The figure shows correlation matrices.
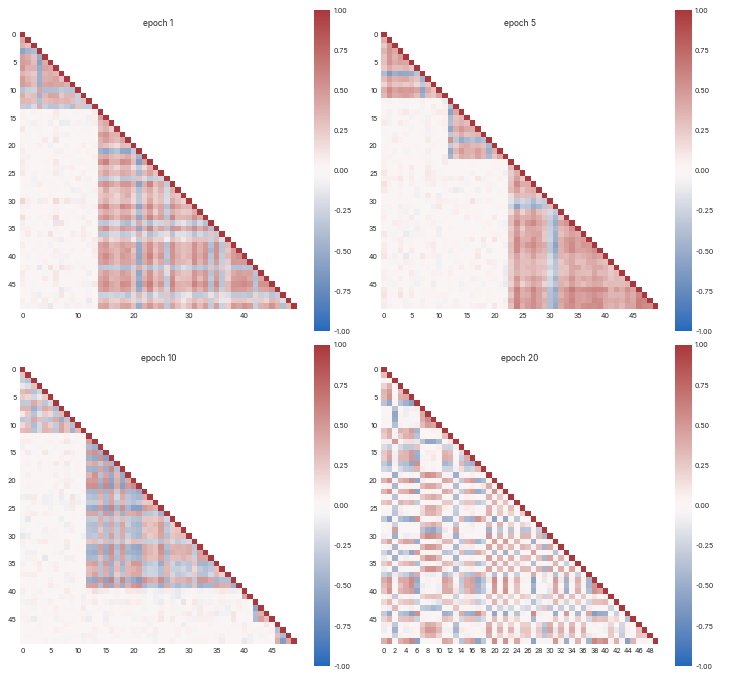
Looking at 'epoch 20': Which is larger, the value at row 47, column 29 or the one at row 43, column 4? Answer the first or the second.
the second
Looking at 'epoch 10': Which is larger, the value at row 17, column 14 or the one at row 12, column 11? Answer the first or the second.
the second
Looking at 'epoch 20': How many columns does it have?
50
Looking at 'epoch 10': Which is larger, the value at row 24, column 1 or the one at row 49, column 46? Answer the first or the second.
the second
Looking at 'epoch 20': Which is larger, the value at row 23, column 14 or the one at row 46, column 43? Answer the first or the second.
the first
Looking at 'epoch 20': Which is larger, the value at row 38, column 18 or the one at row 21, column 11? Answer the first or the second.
the second
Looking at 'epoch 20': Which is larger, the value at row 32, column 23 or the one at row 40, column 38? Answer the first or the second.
the second
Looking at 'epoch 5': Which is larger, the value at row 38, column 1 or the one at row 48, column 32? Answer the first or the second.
the second
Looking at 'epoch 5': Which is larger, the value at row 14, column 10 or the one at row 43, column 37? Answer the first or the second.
the second
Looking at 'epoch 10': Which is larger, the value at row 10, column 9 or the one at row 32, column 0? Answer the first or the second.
the second
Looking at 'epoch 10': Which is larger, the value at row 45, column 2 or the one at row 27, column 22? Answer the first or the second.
the second
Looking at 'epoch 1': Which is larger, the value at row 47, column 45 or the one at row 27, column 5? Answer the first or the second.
the second
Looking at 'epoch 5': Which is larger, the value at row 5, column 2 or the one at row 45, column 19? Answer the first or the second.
the first
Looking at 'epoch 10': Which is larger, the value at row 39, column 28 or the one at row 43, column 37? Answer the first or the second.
the second
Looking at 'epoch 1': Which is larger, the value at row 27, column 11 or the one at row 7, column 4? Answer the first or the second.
the second
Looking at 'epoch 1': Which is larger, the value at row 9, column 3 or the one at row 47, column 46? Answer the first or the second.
the second
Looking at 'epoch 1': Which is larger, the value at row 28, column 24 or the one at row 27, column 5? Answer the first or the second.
the first
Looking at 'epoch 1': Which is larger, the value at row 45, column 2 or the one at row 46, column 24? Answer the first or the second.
the second
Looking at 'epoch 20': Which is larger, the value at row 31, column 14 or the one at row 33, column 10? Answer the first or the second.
the second
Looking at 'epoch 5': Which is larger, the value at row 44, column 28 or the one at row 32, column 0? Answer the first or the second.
the first
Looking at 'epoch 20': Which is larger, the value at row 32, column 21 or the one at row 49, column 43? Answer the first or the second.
the first
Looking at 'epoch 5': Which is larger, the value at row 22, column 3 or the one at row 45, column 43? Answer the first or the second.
the second
